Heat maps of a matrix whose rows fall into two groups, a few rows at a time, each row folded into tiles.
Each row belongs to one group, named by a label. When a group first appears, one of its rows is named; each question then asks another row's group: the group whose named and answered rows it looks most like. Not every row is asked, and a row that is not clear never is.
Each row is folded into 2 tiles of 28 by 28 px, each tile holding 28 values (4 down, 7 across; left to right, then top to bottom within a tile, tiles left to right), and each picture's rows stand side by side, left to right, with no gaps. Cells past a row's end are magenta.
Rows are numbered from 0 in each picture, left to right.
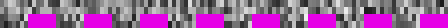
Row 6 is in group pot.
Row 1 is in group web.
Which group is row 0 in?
web
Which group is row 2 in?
web
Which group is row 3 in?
pot
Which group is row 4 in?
web
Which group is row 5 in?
web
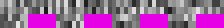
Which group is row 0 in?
pot
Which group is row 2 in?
web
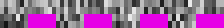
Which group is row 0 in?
web
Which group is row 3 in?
pot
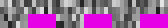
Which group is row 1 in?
web
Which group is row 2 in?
pot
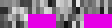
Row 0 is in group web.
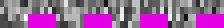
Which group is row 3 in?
pot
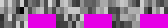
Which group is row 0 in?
pot
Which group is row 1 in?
web
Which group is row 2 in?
web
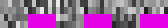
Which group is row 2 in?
web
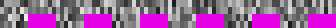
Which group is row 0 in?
web
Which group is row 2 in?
pot
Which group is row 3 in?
pot
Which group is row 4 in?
web
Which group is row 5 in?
pot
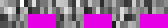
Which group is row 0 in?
pot
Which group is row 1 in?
pot
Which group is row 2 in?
pot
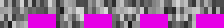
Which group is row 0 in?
pot
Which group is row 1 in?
web
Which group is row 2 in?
web
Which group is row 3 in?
web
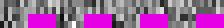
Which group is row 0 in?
pot
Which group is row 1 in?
pot
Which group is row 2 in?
web
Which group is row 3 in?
pot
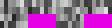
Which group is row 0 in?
pot
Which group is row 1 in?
web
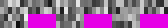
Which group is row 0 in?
web
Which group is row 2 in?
web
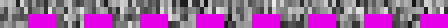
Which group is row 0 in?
pot
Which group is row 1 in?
web
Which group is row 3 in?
pot
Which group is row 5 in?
web
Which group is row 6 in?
web
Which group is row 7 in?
web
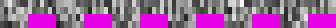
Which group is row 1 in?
web
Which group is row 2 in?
pot
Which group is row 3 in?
pot
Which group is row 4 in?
web
